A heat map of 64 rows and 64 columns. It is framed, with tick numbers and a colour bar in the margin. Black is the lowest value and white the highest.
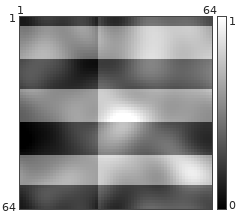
The right part is higher, past a seam about 40% of the way across. The middle left is the ninth with the lowest average. Stripes running across repeat 3 times from top to bottom.
